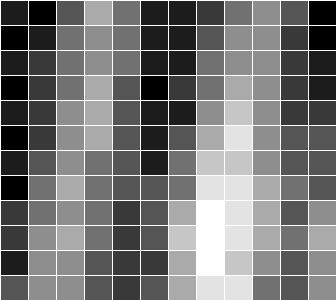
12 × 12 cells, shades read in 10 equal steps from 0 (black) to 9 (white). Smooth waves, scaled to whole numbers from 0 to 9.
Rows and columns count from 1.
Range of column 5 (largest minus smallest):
2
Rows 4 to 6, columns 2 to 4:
2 4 6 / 2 5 6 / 2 5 6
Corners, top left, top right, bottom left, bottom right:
1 0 3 5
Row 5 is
1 2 5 6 3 1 1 5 7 5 2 2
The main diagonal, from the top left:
1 1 4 6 3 1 4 8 8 6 3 5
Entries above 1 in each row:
7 7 8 9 9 10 10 11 12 12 11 12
